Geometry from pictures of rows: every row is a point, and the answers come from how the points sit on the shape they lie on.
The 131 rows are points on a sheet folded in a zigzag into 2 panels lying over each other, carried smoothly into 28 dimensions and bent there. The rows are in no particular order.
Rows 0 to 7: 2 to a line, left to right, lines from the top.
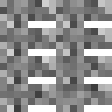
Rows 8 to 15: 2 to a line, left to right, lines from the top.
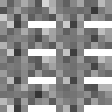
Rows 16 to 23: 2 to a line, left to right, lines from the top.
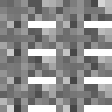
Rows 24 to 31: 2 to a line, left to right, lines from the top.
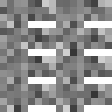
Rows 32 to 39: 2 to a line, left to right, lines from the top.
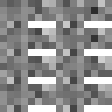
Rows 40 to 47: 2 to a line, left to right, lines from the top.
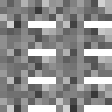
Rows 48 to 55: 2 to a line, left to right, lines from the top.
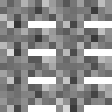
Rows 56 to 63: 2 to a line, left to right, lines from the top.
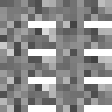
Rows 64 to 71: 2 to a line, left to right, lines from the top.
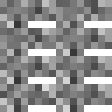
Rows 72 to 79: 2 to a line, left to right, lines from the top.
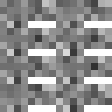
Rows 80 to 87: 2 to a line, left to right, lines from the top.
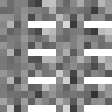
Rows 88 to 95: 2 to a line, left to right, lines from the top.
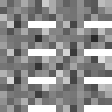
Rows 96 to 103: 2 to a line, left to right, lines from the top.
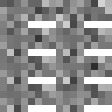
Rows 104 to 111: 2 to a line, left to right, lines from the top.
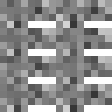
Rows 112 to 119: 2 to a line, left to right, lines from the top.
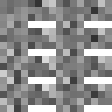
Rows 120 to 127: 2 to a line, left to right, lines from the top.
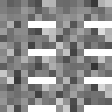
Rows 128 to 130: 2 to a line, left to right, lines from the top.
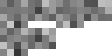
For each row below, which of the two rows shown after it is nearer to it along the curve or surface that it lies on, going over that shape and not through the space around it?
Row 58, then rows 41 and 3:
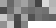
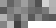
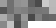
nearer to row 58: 3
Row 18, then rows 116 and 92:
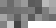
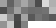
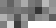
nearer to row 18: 92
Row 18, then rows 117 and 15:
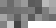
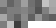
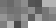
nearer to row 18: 15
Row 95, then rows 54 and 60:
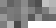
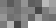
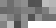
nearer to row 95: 54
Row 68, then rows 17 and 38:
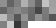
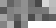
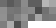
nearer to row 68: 17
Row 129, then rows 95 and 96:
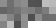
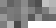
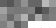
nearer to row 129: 95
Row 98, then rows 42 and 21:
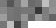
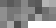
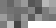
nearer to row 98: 42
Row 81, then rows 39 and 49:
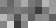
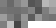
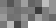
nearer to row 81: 39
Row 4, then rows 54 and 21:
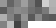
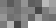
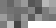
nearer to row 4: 54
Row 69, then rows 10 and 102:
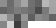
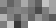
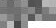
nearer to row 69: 102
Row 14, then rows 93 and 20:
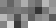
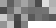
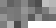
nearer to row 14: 93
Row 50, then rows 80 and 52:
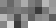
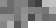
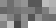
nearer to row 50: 52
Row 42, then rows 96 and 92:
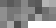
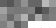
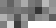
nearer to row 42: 96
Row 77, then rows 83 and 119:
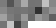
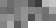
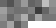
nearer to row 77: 119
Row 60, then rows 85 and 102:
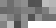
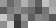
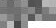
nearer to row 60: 102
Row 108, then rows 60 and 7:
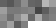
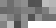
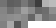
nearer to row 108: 7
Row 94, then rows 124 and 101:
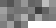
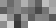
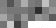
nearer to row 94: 101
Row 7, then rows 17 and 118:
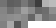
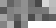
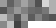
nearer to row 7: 17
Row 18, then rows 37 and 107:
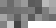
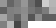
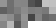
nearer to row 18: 107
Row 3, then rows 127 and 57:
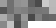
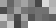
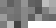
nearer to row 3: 127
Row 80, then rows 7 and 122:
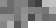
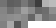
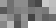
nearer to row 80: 122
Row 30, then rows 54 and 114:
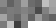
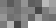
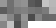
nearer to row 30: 54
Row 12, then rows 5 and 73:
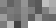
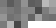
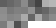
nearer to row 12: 5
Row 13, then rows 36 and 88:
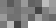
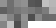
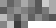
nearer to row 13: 88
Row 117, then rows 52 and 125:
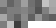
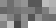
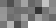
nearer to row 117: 125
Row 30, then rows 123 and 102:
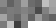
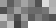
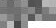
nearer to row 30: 123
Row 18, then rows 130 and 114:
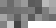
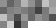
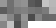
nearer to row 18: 114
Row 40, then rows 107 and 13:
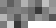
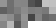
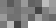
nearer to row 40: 13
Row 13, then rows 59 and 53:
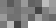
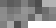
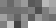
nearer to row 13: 59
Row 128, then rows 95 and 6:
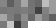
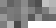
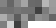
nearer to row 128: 95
